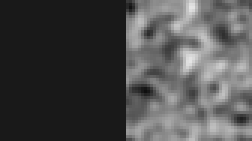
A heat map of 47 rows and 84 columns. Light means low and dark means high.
The table splits into one row of 2 panels. Panel 1,1: very high, flat. Panel 1,2: middling, blotchy, strong in contrast.
